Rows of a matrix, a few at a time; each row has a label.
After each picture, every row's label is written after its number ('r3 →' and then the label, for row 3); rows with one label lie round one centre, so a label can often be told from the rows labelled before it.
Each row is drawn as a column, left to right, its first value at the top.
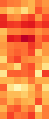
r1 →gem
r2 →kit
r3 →kit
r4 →kit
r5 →kit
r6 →gem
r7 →kit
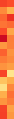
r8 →kit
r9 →gem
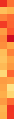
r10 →gem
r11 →kit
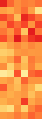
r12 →gem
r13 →gem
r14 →kit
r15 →gem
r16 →kit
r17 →kit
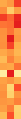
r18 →gem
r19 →kit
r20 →gem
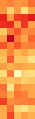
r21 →gem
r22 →kit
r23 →gem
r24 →gem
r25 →gem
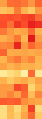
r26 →gem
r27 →gem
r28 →gem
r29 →gem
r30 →kit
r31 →gem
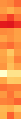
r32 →gem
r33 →gem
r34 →gem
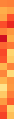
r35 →kit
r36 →gem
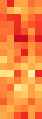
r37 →gem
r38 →gem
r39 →kit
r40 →kit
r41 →gem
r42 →kit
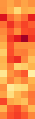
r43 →gem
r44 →kit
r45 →kit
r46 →kit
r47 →gem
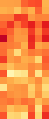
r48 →kit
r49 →gem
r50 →gem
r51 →gem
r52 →kit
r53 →gem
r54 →kit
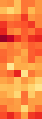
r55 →kit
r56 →kit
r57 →kit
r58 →gem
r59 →kit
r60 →kit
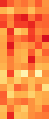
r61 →gem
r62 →kit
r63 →gem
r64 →gem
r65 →kit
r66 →gem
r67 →kit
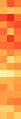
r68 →gem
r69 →gem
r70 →gem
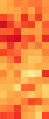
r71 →kit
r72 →kit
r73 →kit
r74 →gem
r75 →gem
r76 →gem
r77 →kit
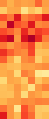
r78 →kit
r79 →kit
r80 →gem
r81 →kit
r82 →kit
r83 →gem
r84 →gem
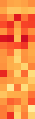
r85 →kit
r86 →kit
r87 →gem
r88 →kit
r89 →gem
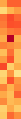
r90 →gem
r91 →kit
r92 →gem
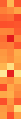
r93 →gem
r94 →kit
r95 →gem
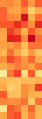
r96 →gem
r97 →kit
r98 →kit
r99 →gem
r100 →kit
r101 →gem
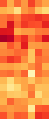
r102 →kit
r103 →kit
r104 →kit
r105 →kit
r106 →gem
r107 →kit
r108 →kit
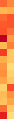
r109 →kit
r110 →gem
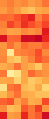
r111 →kit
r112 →gem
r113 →gem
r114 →kit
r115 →kit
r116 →kit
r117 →kit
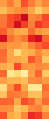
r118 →kit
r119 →gem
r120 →gem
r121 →gem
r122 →kit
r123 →kit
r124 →gem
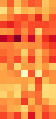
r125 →kit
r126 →kit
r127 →kit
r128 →gem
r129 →kit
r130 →gem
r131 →kit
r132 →kit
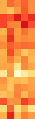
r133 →gem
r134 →kit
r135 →gem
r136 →gem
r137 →gem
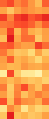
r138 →gem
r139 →kit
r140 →gem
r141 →gem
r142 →gem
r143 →gem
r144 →gem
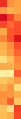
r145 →gem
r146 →gem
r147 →kit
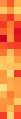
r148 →kit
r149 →gem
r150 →kit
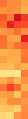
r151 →gem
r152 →gem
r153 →gem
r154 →kit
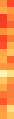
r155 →gem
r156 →gem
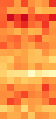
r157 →gem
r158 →gem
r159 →gem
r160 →gem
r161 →gem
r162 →gem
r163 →gem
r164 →gem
